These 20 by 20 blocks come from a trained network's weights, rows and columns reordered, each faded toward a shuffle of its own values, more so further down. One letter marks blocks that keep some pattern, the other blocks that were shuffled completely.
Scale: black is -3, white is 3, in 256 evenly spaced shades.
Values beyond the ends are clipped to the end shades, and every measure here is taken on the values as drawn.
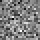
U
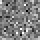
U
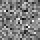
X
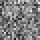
U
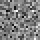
U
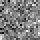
U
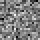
U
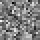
U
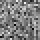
U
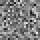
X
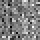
X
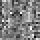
X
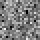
U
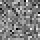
U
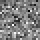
U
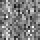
X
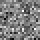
X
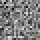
U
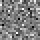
U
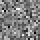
U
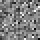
U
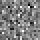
X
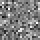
U
